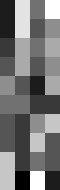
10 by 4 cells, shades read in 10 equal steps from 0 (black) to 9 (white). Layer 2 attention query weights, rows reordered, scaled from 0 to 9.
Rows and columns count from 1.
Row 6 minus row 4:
1 -2 -1 -3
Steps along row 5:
down down up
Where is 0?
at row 10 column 2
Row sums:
22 17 18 17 15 12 17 15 16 17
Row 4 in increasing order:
3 3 5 6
